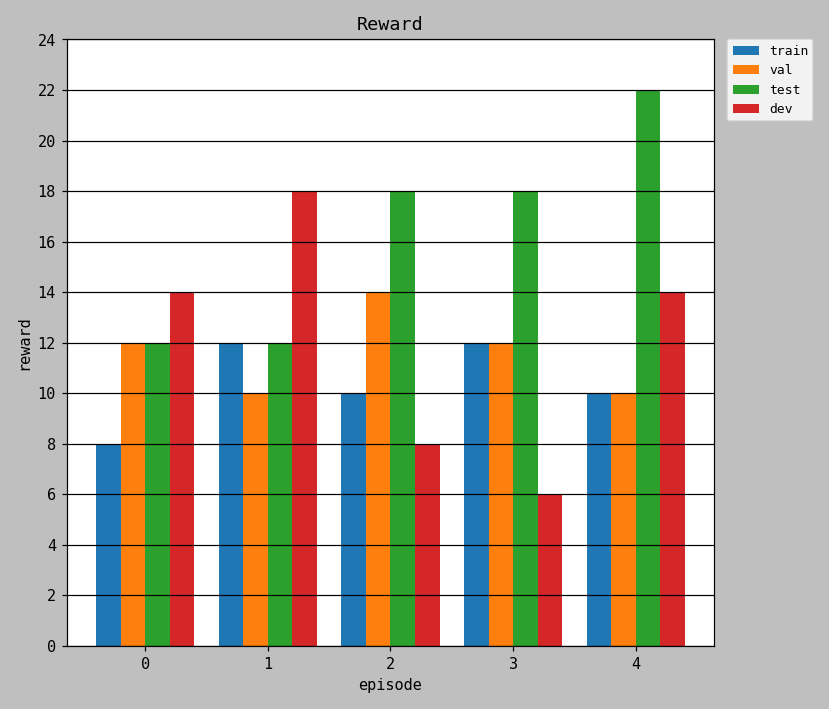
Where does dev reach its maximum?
1
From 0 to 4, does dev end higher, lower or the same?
the same
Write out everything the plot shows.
Title: Reward
x-axis: episode, ticks 0 1 2 3 4
y-axis: reward, ticks 0 2 4 6 8 10 12 14 16 18 20 22 24
Legend: train, val, test, dev
Values:
train: 8 12 10 12 10
val: 12 10 14 12 10
test: 12 12 18 18 22
dev: 14 18 8 6 14
